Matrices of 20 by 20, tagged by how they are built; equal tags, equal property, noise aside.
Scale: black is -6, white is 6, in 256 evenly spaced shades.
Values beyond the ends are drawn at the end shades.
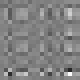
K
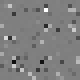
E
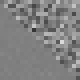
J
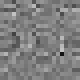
K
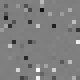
E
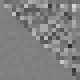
J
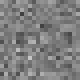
K
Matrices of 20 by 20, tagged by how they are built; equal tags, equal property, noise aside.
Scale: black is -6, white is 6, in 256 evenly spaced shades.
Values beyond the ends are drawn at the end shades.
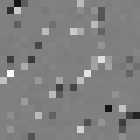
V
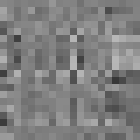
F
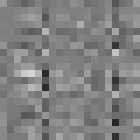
F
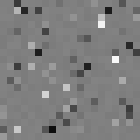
V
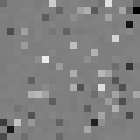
V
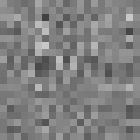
F
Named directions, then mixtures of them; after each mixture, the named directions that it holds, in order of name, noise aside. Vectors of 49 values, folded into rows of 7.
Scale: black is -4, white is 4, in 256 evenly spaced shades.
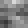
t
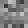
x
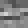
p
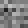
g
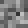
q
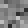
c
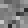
c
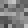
p, t, x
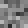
c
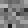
c, g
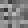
c, g, p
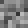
q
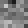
q, t, x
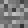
g, p, x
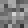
g, x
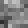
c, q, t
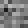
g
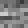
p, x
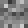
x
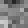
c, t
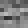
p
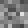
q, t, x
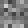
x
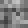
g, q, t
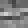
p
